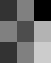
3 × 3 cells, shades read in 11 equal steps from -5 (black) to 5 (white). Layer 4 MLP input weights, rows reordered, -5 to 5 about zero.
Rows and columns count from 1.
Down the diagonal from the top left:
-3 -2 3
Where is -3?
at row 1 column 1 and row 3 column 1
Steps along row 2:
down up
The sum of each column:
-6 -2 0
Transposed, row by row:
-3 0 -3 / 0 -2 0 / -5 2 3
